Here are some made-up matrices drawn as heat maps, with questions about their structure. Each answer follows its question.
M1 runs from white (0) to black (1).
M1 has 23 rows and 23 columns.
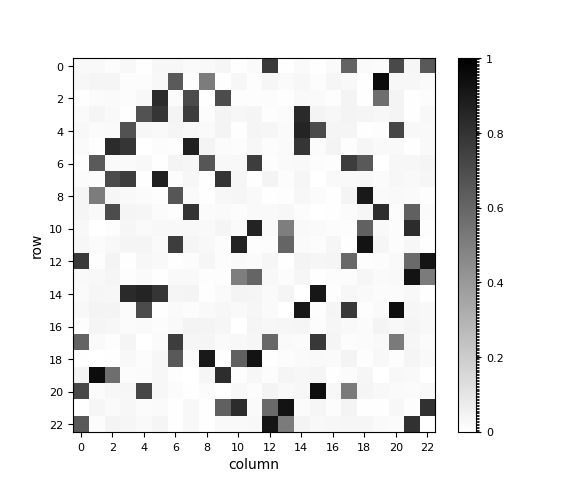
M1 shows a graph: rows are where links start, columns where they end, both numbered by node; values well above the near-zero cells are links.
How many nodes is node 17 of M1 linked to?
5
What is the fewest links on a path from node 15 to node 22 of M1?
3
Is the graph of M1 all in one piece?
no
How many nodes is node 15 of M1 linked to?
4
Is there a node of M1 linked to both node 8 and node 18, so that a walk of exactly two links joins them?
yes
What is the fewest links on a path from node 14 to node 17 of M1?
2
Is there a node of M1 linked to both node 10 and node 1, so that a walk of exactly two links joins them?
no
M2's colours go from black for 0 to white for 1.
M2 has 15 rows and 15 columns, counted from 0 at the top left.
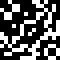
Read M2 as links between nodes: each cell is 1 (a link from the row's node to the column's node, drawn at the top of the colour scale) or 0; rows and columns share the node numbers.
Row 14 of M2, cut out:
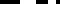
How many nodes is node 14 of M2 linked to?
6
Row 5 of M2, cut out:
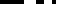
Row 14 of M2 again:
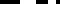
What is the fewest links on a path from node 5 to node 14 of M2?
1
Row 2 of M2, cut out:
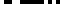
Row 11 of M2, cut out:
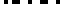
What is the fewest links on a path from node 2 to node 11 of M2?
1
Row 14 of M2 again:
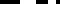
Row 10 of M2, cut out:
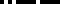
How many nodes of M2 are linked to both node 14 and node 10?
0
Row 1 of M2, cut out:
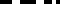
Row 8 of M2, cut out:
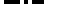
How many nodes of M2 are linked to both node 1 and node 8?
1
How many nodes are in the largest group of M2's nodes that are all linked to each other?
5
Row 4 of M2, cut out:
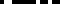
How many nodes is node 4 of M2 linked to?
4
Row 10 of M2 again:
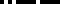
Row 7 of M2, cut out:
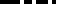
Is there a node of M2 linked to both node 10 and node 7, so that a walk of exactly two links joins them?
no
